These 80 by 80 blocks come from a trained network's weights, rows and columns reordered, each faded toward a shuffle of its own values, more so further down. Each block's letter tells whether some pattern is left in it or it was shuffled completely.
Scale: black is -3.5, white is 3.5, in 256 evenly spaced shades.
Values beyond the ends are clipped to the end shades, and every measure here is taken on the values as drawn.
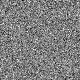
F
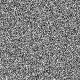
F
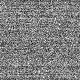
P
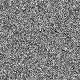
F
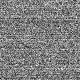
P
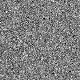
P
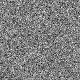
F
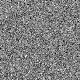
F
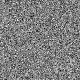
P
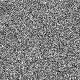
F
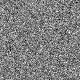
F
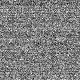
P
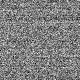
P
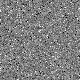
F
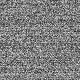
P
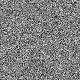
P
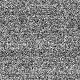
P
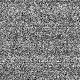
P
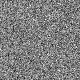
F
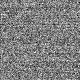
P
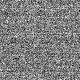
P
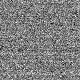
P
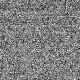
P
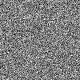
F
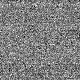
P
